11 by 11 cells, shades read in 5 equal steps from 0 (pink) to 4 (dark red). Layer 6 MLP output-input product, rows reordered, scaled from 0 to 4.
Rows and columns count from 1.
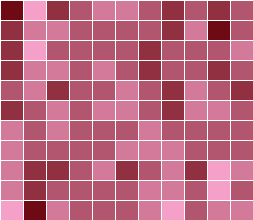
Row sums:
23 23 21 22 22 19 19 18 20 18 16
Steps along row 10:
up down same same same down same up down up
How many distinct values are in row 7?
2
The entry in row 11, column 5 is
2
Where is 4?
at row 1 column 1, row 2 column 10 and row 11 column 2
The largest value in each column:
4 4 3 2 2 3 3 3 3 4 3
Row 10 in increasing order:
0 1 1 1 2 2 2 2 2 2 3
